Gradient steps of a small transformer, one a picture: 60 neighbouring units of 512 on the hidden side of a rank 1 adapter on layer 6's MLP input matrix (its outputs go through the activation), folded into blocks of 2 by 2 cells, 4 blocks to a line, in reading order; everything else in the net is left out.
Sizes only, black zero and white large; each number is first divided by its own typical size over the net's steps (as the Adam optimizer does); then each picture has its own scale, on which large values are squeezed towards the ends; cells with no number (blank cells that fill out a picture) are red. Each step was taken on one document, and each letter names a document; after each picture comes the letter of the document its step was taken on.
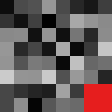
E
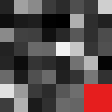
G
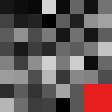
E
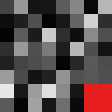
G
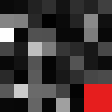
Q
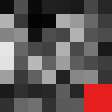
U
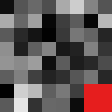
U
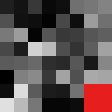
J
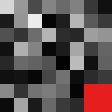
G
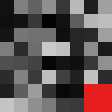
J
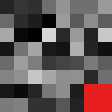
E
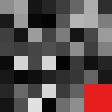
G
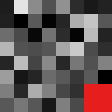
G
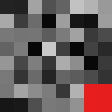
U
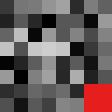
E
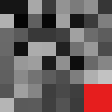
U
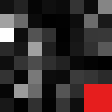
Q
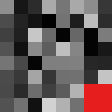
U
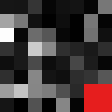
Q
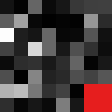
Q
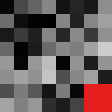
E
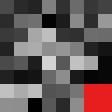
G
